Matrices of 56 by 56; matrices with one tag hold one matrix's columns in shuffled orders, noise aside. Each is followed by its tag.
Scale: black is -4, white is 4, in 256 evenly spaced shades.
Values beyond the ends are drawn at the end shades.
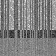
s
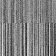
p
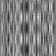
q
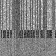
s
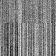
p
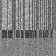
s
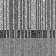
s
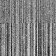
p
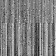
p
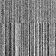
p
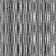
q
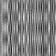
q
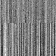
p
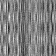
q
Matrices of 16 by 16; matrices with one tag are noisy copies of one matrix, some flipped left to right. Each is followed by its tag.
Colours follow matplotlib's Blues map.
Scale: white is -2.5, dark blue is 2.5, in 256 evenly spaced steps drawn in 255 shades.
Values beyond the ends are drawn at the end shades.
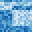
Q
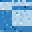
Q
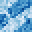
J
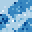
J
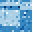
Q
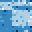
Q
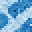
J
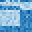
Q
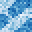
J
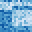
Q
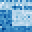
Q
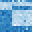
Q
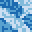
J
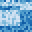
Q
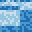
Q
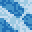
J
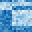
Q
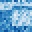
Q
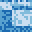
Q
